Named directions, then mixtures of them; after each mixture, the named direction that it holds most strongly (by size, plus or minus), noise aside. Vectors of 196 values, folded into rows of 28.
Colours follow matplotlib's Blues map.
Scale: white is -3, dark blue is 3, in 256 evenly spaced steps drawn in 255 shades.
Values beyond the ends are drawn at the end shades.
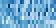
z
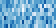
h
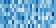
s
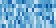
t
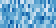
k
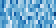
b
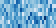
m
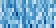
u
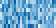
u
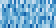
k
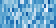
k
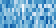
h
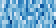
b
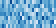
b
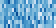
u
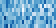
h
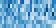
z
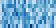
u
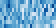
z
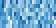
b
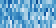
s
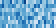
b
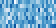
s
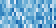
u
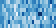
m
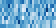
z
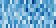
b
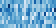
z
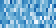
m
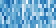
h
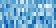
h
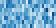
h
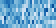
z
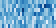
h
